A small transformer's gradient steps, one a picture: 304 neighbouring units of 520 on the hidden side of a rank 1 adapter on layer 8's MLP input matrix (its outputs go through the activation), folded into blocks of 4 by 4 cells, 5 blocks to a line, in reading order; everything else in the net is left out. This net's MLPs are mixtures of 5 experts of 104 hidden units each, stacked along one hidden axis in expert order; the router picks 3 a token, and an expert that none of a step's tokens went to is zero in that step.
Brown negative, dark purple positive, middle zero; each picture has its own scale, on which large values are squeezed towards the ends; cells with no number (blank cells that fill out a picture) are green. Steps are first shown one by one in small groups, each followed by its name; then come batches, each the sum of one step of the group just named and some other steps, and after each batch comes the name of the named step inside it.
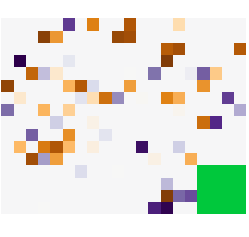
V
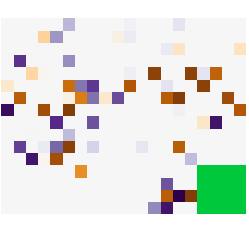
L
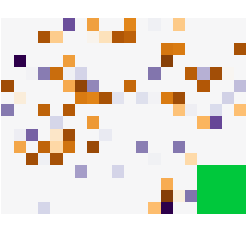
V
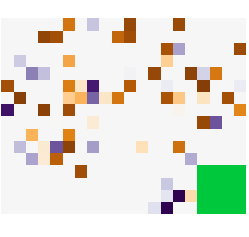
L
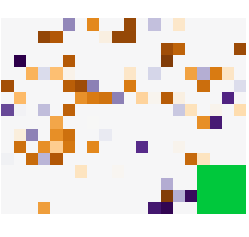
V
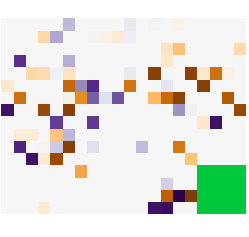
L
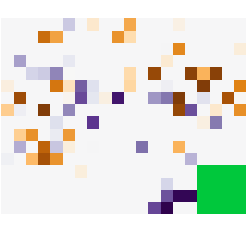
L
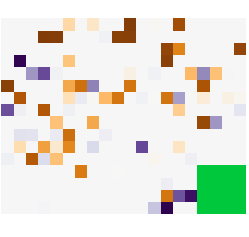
V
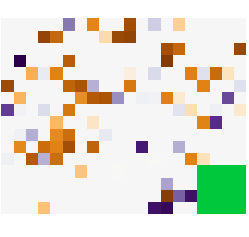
V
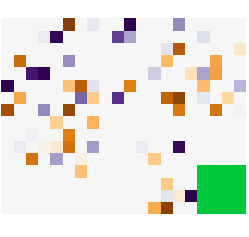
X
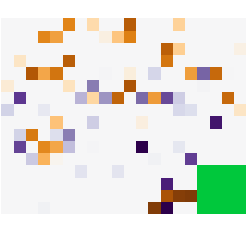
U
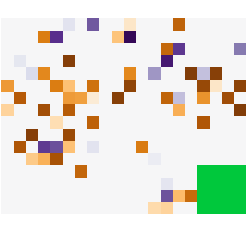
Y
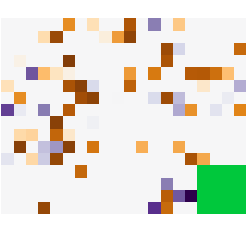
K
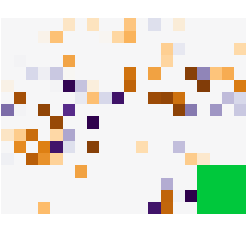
K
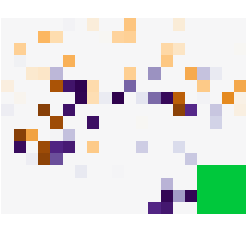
U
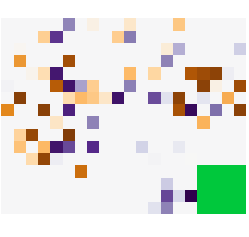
Y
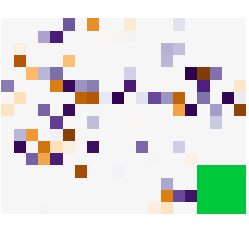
U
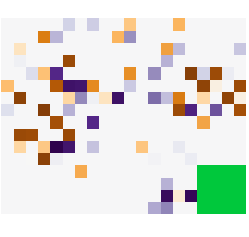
Y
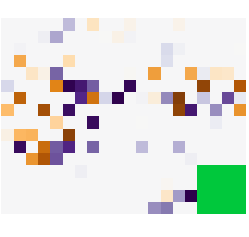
U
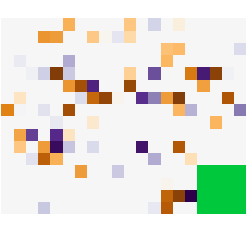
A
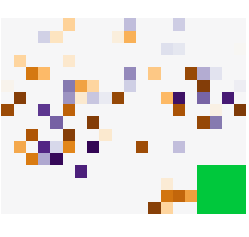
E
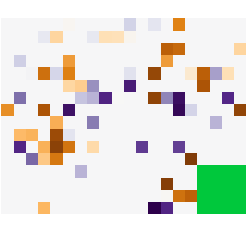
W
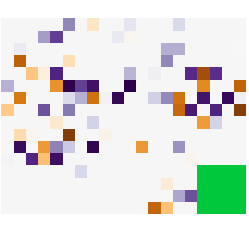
E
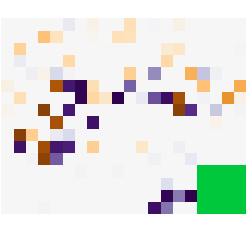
A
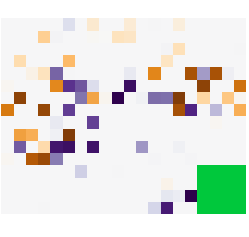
A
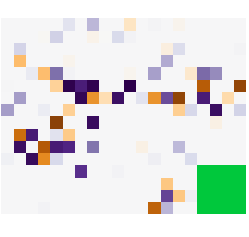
A
